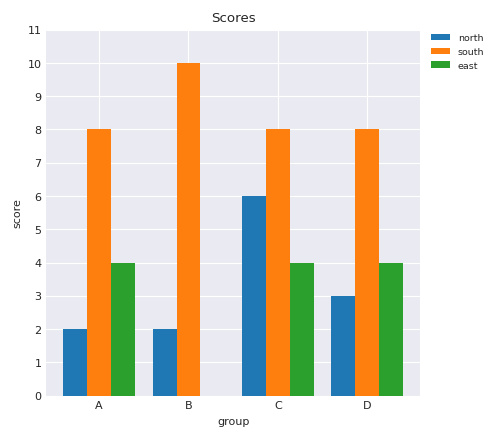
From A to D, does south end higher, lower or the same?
the same
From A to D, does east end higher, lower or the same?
the same
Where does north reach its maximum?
C
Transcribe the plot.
Title: Scores
x-axis: group, ticks A B C D
y-axis: score, ticks 0 1 2 3 4 5 6 7 8 9 10 11
Legend: north, south, east
Values:
north: 2 2 6 3
south: 8 10 8 8
east: 4 0 4 4
